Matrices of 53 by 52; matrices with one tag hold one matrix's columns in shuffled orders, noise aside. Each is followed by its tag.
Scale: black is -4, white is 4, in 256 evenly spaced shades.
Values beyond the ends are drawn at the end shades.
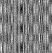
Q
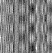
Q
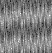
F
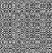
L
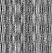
Q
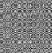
L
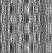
Q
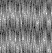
F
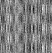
Q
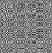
L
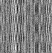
Q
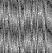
F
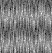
F
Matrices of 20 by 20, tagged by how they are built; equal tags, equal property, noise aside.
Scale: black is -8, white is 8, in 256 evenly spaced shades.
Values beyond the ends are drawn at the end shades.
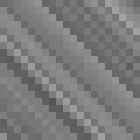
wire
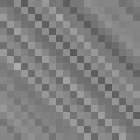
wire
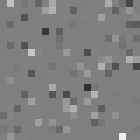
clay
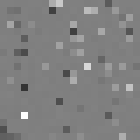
clay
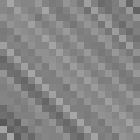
wire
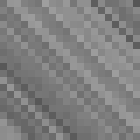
wire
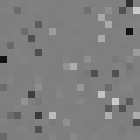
clay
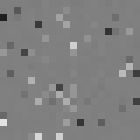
clay
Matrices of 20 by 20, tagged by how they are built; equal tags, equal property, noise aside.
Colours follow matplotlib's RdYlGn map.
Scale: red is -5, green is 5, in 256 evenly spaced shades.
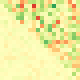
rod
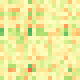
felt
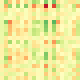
felt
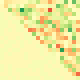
rod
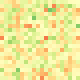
felt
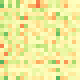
felt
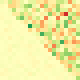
rod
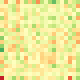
felt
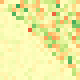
rod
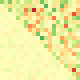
rod
